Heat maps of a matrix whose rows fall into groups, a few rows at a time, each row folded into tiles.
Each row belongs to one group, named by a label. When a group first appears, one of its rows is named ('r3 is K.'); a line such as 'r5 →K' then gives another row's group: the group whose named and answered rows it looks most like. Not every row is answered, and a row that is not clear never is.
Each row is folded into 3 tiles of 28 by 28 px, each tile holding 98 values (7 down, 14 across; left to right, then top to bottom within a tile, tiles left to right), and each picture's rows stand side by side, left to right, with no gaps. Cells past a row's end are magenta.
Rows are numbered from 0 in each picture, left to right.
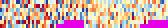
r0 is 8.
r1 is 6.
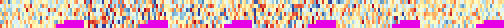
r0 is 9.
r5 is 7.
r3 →6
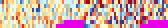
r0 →7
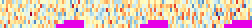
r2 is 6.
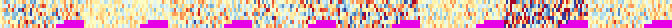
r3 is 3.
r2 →7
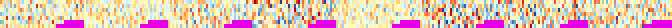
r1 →7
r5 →7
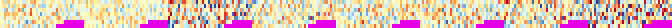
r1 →7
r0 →7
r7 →9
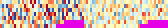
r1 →9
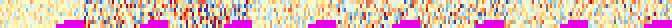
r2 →7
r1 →8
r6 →8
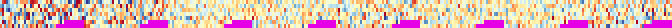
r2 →3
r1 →8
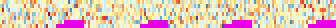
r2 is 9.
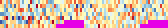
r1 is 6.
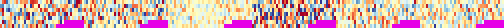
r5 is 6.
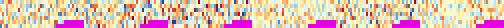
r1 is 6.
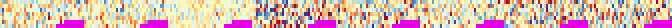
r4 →6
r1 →7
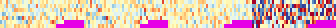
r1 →3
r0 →3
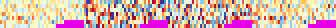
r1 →6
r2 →8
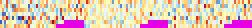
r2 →3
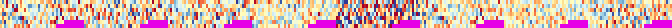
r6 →7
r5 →3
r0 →3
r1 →6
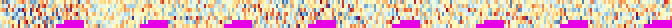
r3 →6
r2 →3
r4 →3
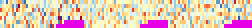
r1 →9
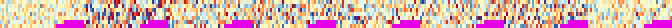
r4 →3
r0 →9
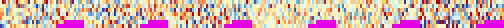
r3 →8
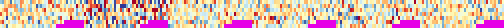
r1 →3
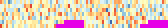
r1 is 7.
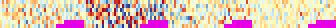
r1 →7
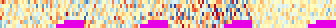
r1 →8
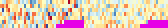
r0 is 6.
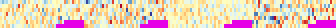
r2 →7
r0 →8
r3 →3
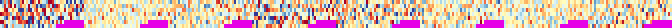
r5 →6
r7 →9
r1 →9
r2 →3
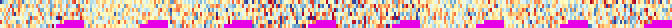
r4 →8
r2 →6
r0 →8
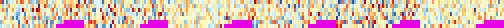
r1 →9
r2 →8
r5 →9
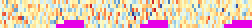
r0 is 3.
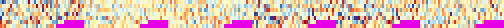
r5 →9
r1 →3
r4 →3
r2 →7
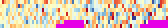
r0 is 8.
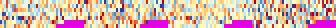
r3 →9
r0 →3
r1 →7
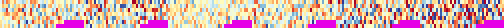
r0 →7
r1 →3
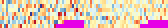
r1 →3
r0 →9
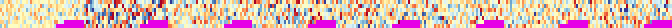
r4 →7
